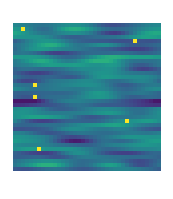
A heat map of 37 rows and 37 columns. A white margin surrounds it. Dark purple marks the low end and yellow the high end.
There is no overall slope. The middle left is the ninth with the lowest average. Six lone cells stand out, each far higher than its neighbours. Streaks run across, left to right. The distribution is heavy-tailed on both sides.
